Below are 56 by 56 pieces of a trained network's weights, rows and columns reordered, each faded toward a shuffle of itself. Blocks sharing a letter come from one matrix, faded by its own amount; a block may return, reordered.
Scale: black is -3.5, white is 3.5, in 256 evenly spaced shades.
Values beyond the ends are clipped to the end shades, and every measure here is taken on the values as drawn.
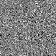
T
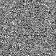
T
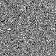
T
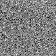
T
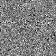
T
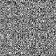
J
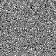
J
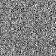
J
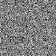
J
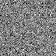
T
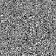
J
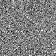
T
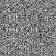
J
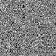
J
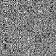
J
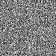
T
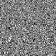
J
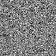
T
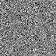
J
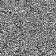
J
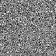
J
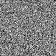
T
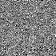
T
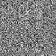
J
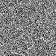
T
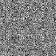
J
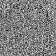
J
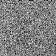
T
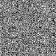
J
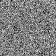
T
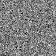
T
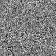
T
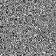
J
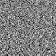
J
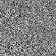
J
